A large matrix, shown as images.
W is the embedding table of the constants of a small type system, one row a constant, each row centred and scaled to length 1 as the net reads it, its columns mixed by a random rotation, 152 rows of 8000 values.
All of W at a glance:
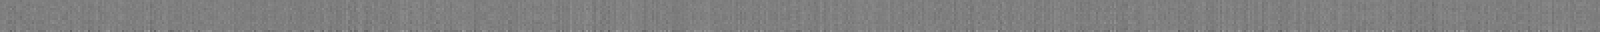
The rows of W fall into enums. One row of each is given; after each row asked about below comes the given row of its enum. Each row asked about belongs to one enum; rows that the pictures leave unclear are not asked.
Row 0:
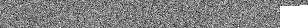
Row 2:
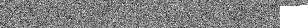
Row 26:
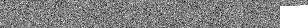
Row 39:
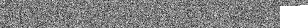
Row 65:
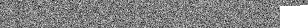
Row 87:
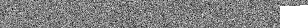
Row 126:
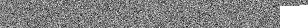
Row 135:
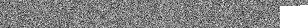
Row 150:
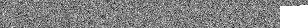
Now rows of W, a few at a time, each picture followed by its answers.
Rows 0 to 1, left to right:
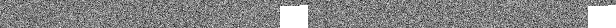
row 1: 65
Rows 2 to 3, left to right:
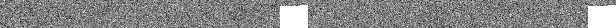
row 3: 87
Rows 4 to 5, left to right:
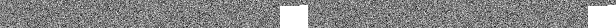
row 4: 126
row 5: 126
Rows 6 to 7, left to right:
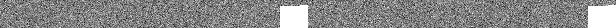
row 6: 0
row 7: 26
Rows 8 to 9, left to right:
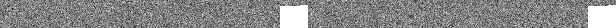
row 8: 87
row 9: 150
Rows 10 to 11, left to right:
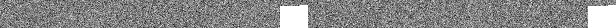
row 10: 0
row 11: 135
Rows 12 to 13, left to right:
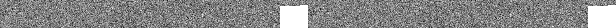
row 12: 87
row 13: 87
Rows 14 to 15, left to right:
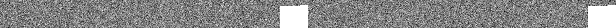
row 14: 135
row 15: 0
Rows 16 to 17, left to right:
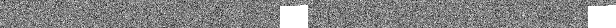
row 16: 26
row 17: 39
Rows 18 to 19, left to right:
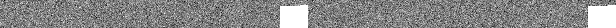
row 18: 26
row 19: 0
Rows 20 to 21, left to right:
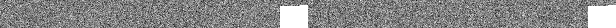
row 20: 0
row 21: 39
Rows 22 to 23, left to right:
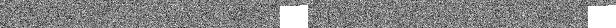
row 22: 2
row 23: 39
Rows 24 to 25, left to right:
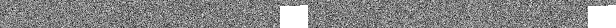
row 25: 135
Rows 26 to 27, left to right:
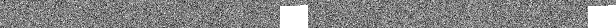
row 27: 135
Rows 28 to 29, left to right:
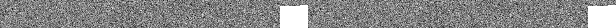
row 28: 87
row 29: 87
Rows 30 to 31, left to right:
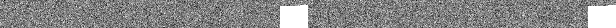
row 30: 26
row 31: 39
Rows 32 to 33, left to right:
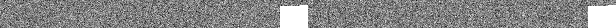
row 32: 0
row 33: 39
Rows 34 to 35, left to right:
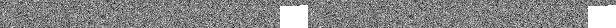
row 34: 150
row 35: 150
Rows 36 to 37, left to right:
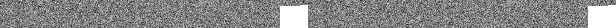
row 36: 65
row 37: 65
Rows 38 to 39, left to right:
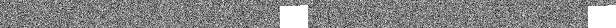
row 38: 135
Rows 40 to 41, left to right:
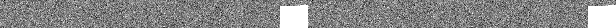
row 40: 26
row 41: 26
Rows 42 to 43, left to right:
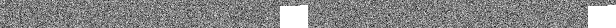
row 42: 39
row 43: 126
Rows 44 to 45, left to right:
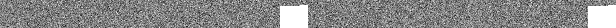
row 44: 126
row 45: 135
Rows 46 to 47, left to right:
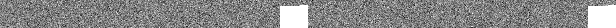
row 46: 126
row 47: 26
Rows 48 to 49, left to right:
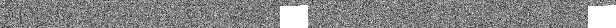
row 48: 39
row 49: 26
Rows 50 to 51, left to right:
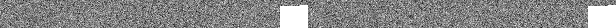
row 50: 0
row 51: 150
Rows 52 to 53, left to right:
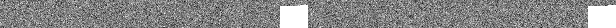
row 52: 26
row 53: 150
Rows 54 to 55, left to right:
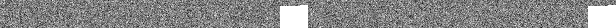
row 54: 39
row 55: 150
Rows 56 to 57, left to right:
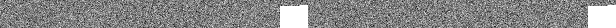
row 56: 0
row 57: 126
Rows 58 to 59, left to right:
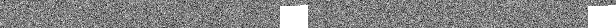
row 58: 26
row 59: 65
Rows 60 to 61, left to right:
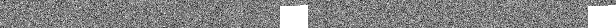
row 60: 26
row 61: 65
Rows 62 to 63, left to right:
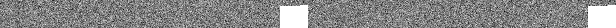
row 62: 65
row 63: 0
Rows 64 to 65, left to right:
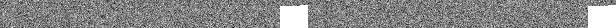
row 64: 150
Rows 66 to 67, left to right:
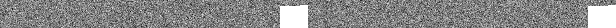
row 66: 87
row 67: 65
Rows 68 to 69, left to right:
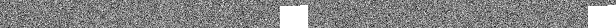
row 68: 135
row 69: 126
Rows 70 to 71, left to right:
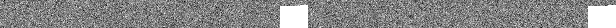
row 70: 26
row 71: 150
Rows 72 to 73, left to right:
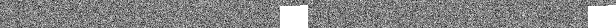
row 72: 65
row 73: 39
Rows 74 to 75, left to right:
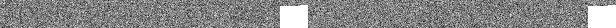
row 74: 39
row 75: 87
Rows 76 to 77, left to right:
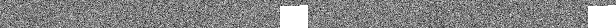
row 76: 0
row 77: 87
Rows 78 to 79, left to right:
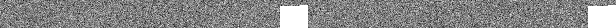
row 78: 0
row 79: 87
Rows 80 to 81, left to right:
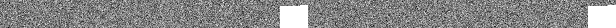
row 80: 135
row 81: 126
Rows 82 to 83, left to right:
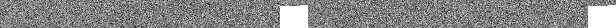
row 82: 87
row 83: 126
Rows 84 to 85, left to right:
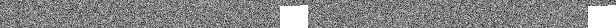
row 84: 65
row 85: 0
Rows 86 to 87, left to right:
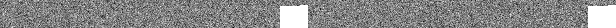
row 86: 150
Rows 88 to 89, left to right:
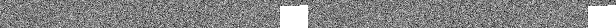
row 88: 0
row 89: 0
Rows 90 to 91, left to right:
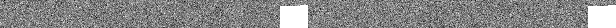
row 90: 26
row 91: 87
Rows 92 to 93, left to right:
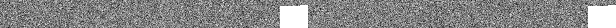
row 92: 135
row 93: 87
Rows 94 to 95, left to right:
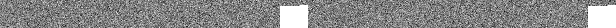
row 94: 126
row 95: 0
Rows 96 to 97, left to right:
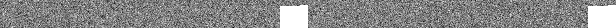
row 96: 150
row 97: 87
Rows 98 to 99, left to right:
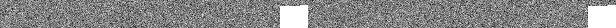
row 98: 87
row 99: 0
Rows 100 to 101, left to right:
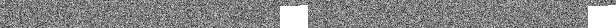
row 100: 39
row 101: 65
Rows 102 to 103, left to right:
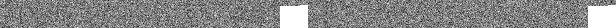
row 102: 39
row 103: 65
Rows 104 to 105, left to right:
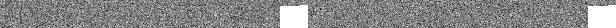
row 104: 39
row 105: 87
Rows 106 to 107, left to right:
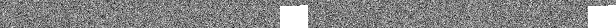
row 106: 150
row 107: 135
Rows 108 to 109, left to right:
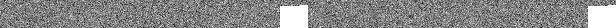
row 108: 0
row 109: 150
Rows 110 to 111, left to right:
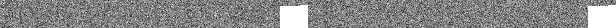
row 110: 39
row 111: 65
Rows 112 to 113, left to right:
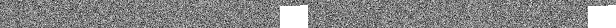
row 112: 65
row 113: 135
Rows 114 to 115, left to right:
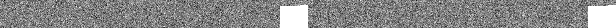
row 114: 26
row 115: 39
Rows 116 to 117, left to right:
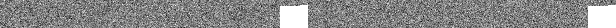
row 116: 2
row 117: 65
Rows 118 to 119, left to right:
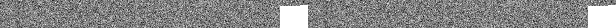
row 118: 65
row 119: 65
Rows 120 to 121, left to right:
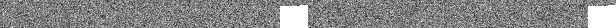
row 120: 150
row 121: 2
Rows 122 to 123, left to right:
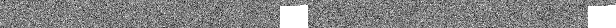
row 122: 26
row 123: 2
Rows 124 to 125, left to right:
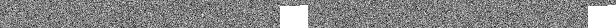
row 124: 87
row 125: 126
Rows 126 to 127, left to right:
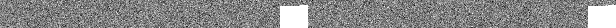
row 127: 26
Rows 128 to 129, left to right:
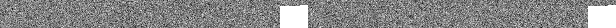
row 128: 87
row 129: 150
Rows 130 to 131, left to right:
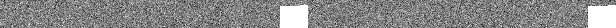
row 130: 26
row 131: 0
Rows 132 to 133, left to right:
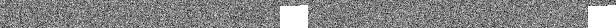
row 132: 39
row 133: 0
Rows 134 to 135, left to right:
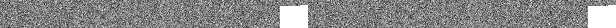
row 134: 135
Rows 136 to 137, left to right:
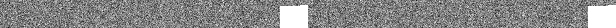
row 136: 135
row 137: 39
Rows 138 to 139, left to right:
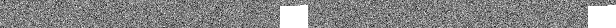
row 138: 26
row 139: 126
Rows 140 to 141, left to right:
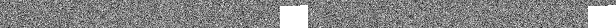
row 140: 135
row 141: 150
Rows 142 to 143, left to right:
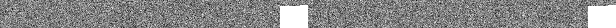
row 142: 87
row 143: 39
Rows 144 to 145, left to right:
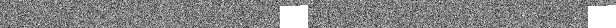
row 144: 135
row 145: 39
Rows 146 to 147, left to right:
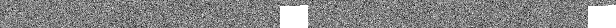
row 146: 87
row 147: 26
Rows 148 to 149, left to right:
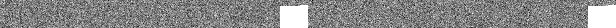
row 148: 39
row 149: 26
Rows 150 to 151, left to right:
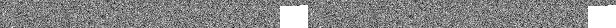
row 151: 150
